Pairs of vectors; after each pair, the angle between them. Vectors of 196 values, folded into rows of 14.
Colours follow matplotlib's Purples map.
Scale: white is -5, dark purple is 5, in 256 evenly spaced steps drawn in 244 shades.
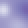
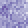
partly opposed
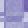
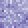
partly opposed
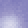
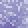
partly opposed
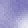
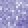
partly opposed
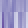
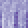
nearly opposite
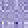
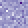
orthogonal
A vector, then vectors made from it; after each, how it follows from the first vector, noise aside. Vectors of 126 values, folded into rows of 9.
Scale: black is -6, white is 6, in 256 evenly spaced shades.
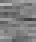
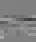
partly zeroed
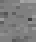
partly zeroed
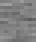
shrunk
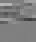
partly zeroed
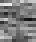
scaled up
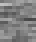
copied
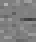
partly zeroed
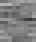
copied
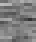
copied
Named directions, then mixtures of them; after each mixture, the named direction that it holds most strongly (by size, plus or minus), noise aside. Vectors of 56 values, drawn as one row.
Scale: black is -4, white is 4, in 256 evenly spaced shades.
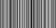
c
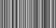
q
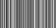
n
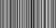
c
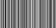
n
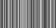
q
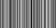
c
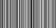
c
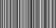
c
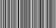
c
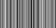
c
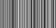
c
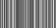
n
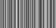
q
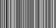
n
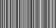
n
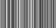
n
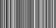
n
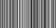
c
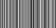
c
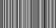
q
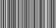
n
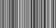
c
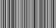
n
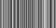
q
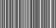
q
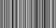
q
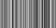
q
